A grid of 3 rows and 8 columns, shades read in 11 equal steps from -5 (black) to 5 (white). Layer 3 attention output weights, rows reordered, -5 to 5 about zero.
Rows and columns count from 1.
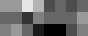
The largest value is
4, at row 1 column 3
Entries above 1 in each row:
2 0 0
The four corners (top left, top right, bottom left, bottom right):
1 -1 0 0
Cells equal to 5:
0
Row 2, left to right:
-1 -1 -3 0 -1 -1 -1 1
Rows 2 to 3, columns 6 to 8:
-1 -1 1 / -5 -2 0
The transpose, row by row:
1 -1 0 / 1 -1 1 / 4 -3 -1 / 2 0 -4 / -2 -1 -5 / -1 -1 -5 / -2 -1 -2 / -1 1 0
